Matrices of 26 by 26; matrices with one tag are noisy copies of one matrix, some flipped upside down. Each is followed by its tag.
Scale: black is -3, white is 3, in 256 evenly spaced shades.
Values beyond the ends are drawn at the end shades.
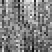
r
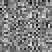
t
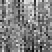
r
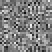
t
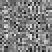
t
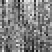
r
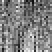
r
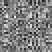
t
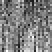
r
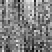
r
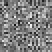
t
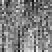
r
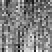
r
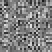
t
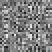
t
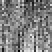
r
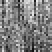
r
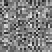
t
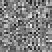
t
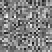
t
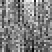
r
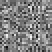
t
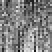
r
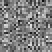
t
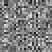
t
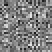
t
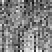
r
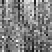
r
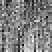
r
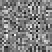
t
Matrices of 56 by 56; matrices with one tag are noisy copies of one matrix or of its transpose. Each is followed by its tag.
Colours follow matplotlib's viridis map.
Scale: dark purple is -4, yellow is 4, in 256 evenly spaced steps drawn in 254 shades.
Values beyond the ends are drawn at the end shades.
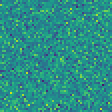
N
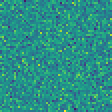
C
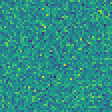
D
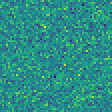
D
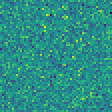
D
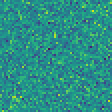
N
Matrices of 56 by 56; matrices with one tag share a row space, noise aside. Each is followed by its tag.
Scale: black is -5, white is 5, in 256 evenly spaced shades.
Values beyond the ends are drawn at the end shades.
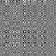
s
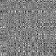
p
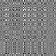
s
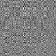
s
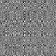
s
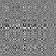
s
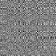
p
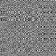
p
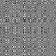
s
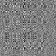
s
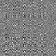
s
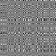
p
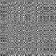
p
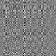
s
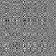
s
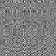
s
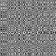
p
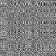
p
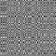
p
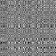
p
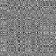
p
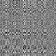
s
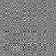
s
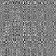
s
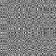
p
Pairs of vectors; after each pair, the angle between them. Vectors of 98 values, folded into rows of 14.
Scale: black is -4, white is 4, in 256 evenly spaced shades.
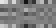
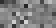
partly opposed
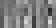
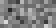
orthogonal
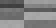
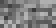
partly aligned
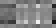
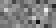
orthogonal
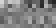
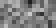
partly aligned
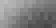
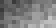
nearly opposite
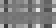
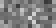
partly aligned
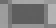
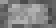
nearly opposite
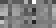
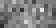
partly opposed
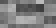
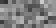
partly aligned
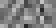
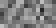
nearly parallel
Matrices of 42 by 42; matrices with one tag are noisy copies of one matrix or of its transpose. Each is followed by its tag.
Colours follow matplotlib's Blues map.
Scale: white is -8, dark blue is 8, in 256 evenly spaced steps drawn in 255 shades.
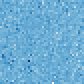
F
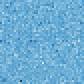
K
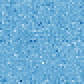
K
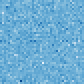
K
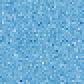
K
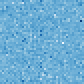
K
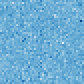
K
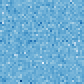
K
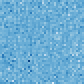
F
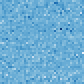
F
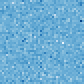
K
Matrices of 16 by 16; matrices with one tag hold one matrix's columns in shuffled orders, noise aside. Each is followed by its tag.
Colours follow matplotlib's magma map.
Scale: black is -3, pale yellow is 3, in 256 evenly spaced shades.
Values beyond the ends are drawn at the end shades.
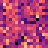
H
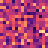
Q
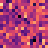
H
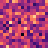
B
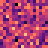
H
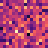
Q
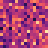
Q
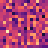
Q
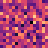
B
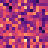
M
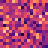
B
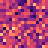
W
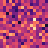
W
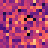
Q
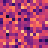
Q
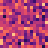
H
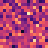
M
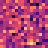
Q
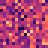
Q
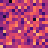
Q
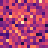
B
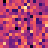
Q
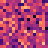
Q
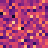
W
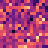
M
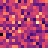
B
